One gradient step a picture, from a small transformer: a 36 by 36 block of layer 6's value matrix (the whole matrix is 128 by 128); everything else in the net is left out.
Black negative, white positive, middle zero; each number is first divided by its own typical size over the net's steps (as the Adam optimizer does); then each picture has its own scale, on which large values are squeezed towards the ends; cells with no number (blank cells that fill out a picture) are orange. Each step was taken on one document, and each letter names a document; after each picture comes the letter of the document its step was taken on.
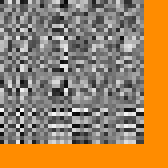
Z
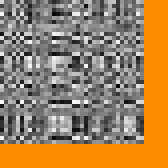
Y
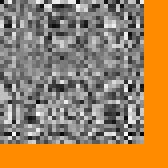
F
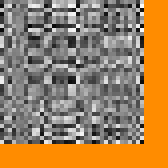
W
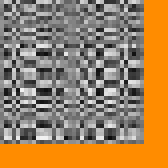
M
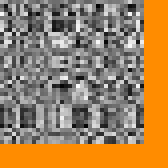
F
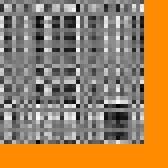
W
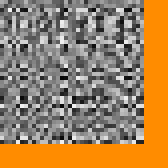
Z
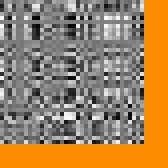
W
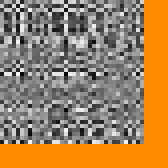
Z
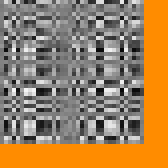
M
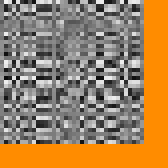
M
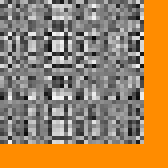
Z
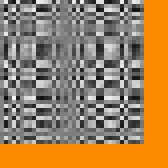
M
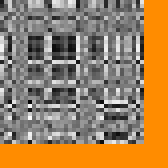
W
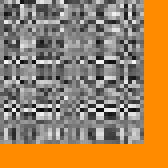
M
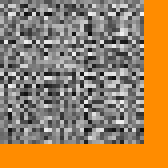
Y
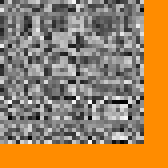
F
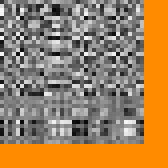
Y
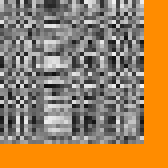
Y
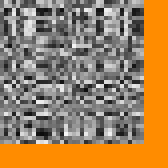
M
